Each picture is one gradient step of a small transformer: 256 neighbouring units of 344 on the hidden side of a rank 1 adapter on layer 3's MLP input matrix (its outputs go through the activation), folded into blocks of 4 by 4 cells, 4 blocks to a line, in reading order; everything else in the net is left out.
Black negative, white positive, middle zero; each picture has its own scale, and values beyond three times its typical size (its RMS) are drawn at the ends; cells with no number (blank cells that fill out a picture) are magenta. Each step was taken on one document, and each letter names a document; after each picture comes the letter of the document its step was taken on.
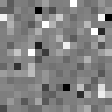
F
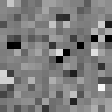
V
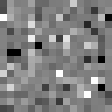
F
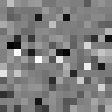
V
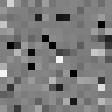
V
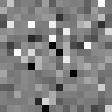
V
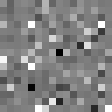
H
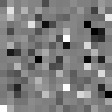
F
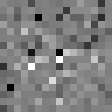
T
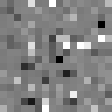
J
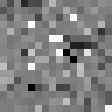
H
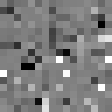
J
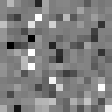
V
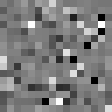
H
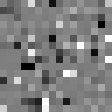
J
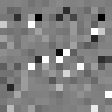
T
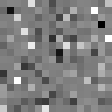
J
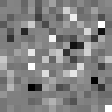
H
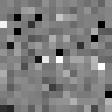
T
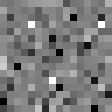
H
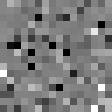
V
